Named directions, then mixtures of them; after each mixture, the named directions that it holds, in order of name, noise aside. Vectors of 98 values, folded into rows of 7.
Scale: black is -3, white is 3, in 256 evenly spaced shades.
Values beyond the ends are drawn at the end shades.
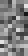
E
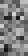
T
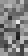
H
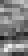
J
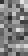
E, J, T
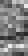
E, J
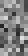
H, T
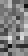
E, H, J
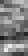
J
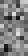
T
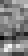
J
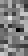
E, T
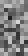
H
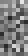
E, H, T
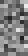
E, T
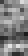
J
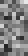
T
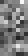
H, J, T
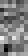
E, J, T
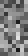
H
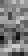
H, J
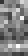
J, T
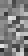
E, H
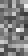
E, T
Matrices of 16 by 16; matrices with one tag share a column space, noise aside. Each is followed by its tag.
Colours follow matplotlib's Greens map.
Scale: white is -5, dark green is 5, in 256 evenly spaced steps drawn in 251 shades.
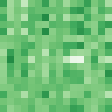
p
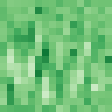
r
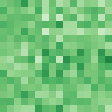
p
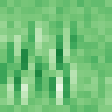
r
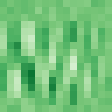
r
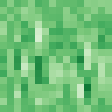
r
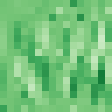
r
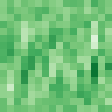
r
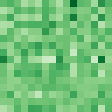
p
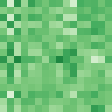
p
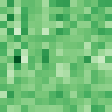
p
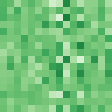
p
